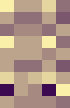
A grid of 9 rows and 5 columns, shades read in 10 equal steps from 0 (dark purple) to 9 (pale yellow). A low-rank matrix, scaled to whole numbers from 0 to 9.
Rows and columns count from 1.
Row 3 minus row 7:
-4 -1 -2 -4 0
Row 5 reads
6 6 6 5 6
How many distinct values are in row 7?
3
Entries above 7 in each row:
2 0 0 2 0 0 2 1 0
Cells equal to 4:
9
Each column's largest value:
9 6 7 9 9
